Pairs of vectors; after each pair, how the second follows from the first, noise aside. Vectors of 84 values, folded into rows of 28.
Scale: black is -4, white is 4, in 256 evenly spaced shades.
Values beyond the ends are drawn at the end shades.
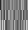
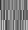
copied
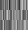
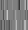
partly zeroed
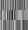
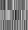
reversed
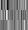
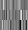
reversed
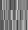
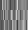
copied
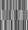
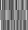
reversed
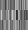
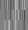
partly zeroed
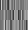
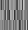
reversed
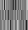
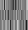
copied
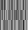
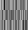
reversed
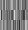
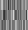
reversed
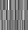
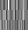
copied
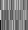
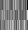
reversed
